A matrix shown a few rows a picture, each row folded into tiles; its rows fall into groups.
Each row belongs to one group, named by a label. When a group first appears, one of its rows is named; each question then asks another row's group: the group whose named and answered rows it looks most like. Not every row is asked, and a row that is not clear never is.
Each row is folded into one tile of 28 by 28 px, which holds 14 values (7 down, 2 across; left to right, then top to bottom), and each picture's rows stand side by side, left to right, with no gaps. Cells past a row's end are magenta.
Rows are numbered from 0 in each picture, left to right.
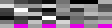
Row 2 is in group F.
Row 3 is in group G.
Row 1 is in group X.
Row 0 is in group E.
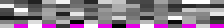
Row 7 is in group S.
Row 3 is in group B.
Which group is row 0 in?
E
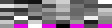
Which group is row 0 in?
X
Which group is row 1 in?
B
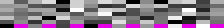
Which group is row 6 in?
S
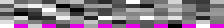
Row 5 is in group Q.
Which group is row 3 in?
X
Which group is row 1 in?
E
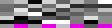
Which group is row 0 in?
S
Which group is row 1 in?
G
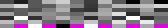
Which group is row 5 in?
F
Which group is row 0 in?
X
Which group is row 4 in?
X
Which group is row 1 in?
B
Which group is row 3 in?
B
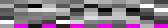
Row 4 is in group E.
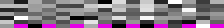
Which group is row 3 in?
F
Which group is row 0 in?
X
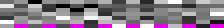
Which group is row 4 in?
B
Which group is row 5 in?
B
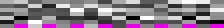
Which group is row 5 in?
Q
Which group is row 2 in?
E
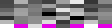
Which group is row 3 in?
B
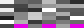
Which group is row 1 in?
S
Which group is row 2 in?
X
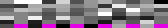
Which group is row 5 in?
F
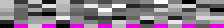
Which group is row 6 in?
F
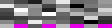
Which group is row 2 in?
S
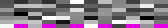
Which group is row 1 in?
X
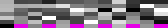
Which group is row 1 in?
X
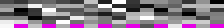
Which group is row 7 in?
F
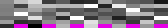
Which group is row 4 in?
E
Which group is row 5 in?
X
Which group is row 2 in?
X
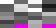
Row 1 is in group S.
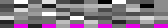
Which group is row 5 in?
Q
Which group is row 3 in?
F
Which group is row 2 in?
X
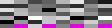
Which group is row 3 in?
X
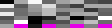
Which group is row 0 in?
G
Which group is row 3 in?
X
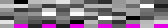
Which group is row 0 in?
F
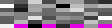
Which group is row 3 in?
X
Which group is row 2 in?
Q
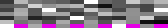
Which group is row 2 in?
X
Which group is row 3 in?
S
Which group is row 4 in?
B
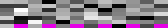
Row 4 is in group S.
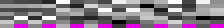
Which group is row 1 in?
X
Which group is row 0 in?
X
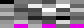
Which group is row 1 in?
E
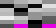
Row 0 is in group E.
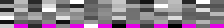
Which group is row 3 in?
B
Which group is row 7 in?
S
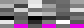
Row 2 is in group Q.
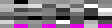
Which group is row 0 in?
F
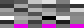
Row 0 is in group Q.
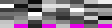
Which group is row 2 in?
E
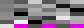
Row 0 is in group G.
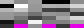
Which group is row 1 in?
F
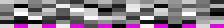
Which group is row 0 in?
S
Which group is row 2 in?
E
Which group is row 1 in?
S
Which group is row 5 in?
S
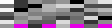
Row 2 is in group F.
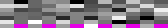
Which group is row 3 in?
B
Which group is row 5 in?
E
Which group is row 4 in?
S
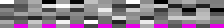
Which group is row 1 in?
F
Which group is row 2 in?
F
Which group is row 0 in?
S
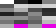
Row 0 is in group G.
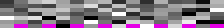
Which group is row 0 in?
Q
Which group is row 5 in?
B
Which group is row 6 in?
G
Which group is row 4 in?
G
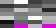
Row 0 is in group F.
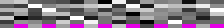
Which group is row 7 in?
E
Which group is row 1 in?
E
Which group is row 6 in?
F
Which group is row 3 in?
F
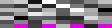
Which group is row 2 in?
E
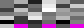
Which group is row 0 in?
S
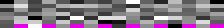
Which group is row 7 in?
F
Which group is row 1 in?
B
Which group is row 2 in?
X
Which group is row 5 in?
X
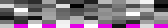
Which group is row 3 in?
B
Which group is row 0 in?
E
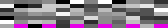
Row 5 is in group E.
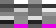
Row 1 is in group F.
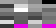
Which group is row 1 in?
F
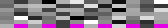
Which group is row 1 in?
F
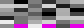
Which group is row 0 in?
F
